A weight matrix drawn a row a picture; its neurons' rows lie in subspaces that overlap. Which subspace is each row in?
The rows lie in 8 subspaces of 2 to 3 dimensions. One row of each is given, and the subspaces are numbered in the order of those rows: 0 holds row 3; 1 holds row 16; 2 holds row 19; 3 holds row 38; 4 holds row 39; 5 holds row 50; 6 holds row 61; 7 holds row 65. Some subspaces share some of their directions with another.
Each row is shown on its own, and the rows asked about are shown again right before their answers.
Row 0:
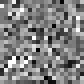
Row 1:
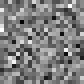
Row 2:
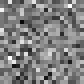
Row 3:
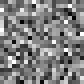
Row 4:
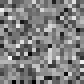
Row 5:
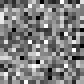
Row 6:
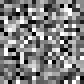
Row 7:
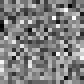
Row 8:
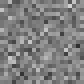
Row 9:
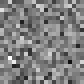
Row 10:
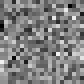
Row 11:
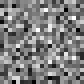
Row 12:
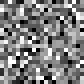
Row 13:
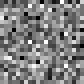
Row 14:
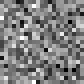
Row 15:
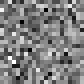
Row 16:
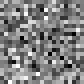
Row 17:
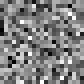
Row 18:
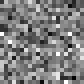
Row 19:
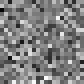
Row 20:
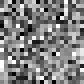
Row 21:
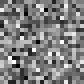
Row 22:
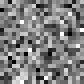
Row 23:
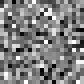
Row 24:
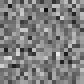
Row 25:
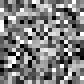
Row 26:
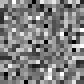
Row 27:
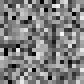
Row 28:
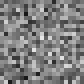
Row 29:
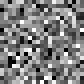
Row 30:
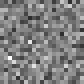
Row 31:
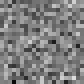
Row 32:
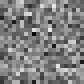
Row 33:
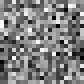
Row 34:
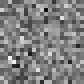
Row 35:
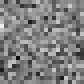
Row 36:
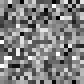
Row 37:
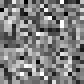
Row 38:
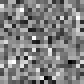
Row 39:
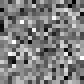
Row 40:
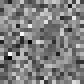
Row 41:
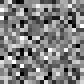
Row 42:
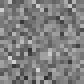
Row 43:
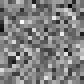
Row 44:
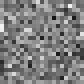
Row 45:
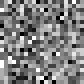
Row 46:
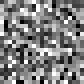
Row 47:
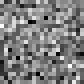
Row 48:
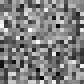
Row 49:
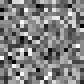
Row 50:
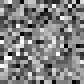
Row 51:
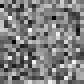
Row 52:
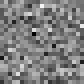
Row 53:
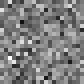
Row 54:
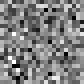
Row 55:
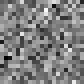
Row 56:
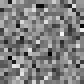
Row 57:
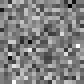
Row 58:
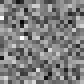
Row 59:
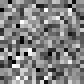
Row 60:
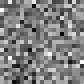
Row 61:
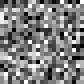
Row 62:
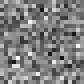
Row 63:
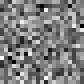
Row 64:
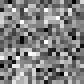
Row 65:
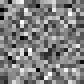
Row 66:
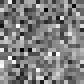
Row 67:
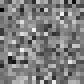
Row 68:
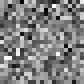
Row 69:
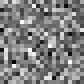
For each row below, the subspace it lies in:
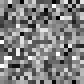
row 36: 5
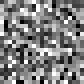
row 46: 0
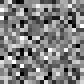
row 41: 7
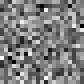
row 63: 7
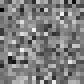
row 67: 4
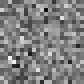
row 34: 1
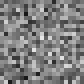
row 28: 1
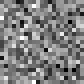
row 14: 7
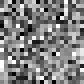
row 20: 4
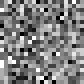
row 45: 4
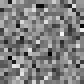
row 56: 4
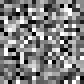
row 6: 1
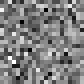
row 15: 2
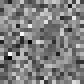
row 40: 5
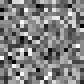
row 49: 7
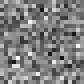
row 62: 1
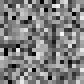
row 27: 5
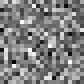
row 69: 5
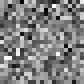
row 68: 5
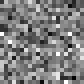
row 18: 0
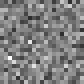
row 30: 6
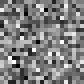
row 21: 1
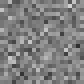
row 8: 0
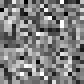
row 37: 6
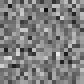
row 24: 5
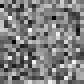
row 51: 3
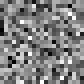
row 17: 0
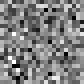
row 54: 2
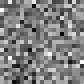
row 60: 7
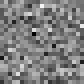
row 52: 7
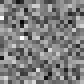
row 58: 7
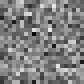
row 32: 7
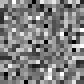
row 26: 6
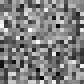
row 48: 3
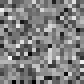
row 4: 2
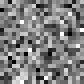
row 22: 5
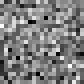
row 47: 1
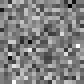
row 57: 0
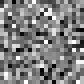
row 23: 6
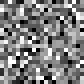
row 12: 3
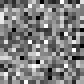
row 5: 6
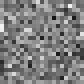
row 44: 4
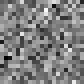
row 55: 5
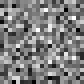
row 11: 2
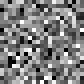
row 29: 3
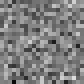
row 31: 0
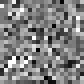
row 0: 3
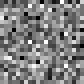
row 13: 6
